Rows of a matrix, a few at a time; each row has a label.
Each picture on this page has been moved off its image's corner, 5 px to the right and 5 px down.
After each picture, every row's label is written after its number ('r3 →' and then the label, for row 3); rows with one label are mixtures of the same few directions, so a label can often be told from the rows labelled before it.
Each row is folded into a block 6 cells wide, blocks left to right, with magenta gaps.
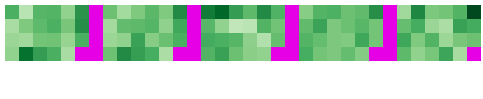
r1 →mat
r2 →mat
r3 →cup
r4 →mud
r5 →mud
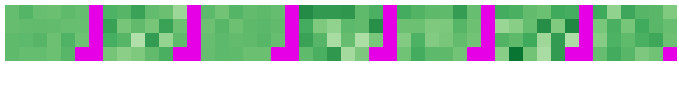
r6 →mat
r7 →mat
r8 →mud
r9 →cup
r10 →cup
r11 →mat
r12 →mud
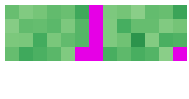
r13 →mat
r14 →mat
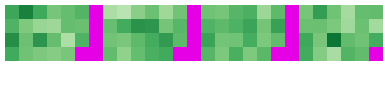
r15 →cup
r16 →cup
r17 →cup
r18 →cup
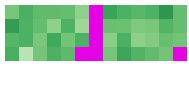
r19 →mat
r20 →cup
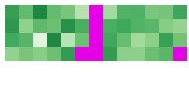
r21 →mat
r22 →mud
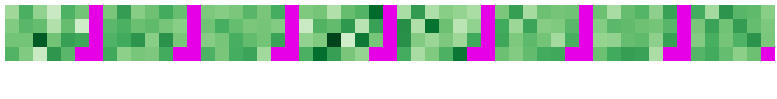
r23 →cup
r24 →mat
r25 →mat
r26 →mat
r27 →mud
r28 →mud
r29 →mat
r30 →mud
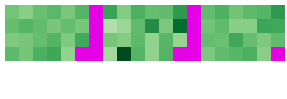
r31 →mat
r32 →mat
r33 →mud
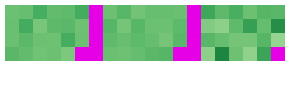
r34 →mud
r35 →mud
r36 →mat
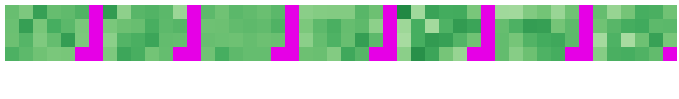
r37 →mud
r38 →mud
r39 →mat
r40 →cup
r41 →mud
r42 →cup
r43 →cup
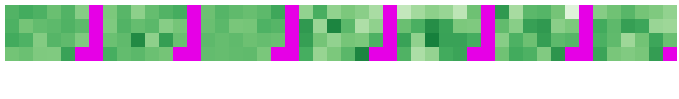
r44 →mat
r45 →mat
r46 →mud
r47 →mud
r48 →cup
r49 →mud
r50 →mud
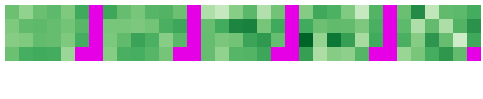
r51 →mat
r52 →mud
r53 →cup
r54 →cup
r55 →mud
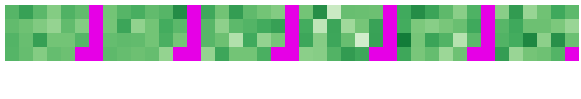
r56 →cup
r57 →mud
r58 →mat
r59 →mud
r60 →cup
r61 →mat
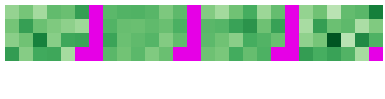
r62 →mat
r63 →cup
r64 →cup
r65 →mat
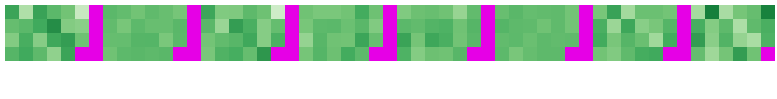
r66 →mud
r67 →mud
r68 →mud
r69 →cup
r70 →cup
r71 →mat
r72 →mud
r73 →mud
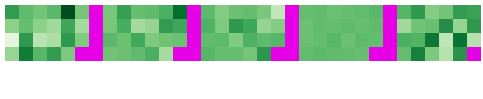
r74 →cup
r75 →mud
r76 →mud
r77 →mat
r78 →mat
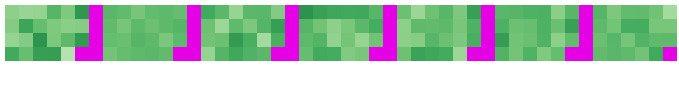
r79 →mat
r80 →mud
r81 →mud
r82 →cup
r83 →mat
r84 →cup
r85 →mud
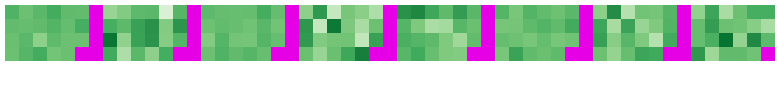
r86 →cup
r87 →cup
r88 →cup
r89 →mud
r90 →cup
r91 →mat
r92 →mud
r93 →mat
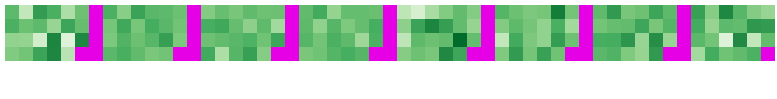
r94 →mat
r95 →mud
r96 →mat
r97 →mud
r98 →cup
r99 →cup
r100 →mat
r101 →mat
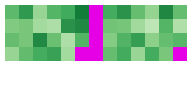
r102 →mud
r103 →cup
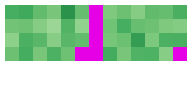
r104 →cup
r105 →mat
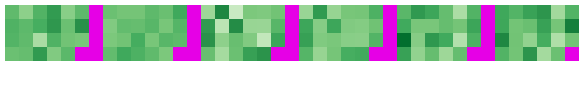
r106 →cup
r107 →mat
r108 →mud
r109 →mud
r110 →cup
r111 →cup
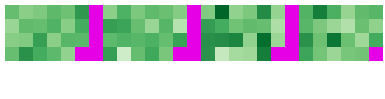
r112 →mat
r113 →mat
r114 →mat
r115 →cup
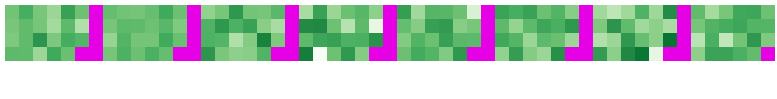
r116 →cup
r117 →cup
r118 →mud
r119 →mat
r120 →mud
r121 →mat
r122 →mat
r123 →cup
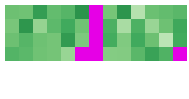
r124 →mud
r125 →mud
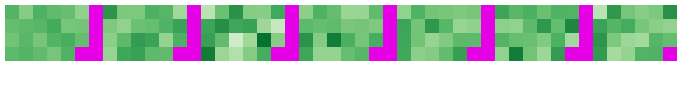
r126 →mud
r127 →mud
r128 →mud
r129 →cup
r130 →mud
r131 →mat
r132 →mud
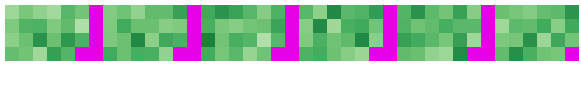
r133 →cup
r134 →mat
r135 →cup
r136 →mud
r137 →mat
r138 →mat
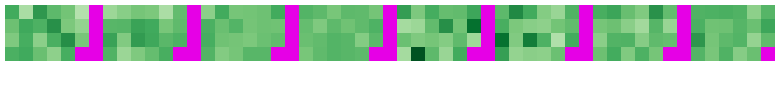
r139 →mud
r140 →cup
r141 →mud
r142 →mud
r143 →mat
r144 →cup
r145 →cup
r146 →cup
